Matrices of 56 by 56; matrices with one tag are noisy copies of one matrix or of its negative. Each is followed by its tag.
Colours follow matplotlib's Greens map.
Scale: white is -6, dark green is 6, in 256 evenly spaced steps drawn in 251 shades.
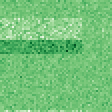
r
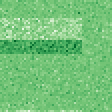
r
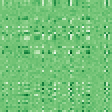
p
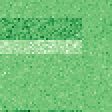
r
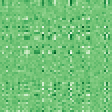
p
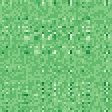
p
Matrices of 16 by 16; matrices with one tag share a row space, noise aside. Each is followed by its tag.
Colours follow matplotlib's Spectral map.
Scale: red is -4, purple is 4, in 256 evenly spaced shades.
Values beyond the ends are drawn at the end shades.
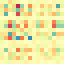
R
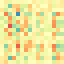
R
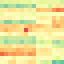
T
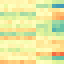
T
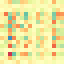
R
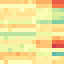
T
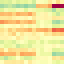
T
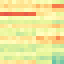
T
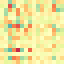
R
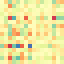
R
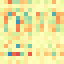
R
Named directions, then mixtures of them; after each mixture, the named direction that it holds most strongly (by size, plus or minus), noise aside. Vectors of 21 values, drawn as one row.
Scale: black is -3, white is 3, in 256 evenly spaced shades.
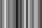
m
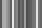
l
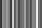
l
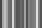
l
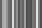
l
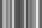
l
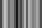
m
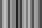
m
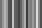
l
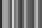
l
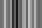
m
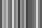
l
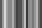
m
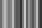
m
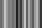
m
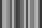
m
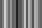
m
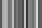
l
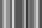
l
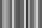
l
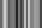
m
